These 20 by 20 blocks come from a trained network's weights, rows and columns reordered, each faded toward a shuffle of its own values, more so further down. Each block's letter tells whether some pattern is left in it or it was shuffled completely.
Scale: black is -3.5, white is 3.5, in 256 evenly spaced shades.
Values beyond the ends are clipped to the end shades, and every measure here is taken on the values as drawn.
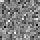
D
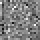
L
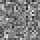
L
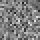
D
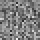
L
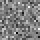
D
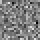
D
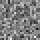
L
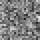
D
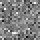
D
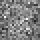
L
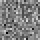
L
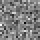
D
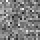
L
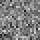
D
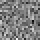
L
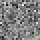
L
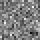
D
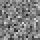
D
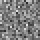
D
